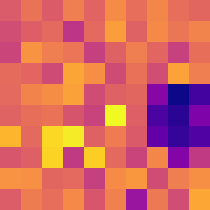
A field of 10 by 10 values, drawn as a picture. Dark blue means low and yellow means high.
Overall the values sit about 60% of the way up the scale. An odd patch, lower than its surroundings, sits in the middle right. There are no regular stripes. The middle right is the ninth with the lowest average.
